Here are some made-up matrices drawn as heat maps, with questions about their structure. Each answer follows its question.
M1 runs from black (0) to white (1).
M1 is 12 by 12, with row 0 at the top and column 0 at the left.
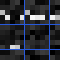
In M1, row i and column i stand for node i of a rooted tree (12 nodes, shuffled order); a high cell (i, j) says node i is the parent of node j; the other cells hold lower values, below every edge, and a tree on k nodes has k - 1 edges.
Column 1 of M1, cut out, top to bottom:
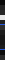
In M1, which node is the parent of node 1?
3
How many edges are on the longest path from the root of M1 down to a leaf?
2
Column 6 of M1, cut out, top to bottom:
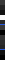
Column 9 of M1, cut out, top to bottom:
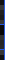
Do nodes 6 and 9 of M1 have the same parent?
no
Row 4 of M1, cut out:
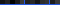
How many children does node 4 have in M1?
0
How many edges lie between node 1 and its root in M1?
2
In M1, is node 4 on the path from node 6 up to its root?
no
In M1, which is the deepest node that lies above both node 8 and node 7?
3
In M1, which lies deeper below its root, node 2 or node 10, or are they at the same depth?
node 10
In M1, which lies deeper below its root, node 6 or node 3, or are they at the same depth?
node 6
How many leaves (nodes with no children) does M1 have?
9
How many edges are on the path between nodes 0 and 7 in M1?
4
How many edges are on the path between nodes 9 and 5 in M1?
2
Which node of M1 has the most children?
3
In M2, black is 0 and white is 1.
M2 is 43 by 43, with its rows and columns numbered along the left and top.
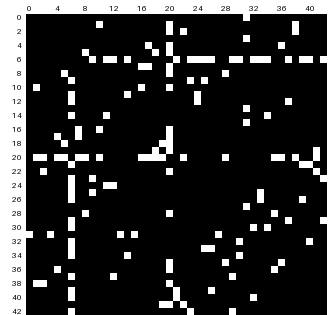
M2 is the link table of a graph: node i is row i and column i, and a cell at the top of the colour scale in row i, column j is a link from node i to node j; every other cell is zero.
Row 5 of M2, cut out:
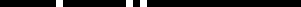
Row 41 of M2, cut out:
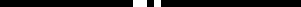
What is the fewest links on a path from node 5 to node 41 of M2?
2
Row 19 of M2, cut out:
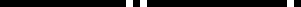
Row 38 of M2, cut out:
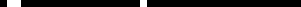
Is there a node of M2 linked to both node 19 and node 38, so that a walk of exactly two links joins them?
yes
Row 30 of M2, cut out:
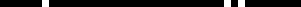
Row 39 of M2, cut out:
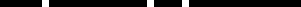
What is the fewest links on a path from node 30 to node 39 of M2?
2
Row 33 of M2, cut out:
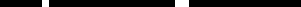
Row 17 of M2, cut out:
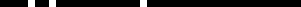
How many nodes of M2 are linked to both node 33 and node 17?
0
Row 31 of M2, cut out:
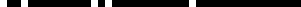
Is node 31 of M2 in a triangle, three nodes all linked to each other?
no
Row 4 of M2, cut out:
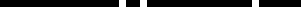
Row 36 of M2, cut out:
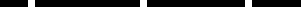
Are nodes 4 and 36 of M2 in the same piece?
yes
